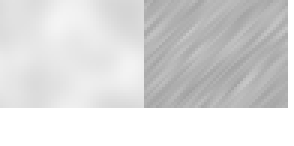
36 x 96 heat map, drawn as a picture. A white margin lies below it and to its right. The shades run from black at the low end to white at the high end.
The table splits into one row of 2 panels. Panel 1,1: very high, smooth, faint in contrast. Panel 1,2: high, slanting up to the right, faint in contrast.
